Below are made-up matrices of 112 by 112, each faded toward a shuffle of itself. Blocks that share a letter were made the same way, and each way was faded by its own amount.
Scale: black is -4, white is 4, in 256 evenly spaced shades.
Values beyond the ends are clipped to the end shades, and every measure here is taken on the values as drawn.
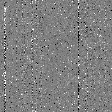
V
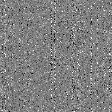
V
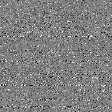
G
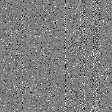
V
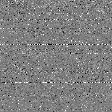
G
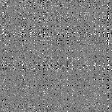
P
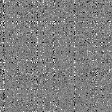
P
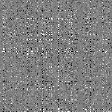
P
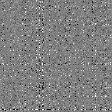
P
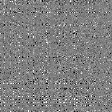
P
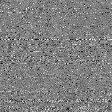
G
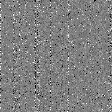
V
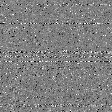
G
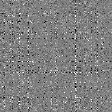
P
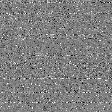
G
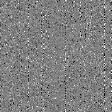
V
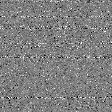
G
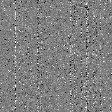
V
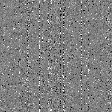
V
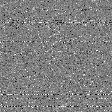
G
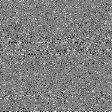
G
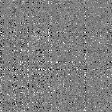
P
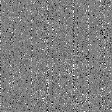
V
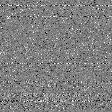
G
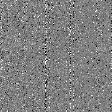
V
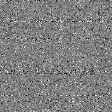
G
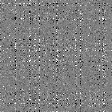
P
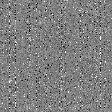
V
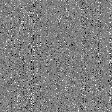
V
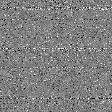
G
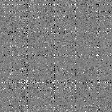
P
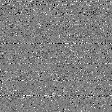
G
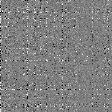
P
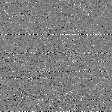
G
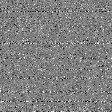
G
